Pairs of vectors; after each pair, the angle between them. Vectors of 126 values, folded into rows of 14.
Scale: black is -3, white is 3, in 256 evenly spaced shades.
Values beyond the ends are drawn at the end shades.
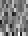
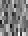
nearly parallel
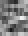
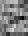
nearly opposite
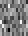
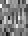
partly opposed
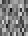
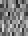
orthogonal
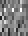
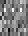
nearly parallel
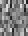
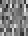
nearly opposite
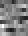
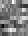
nearly opposite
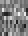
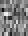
nearly opposite
